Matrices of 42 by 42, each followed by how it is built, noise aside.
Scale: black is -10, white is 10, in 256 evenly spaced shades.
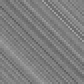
Toeplitz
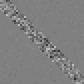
banded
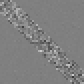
banded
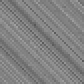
Toeplitz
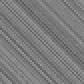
Toeplitz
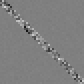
banded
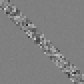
banded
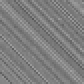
Toeplitz
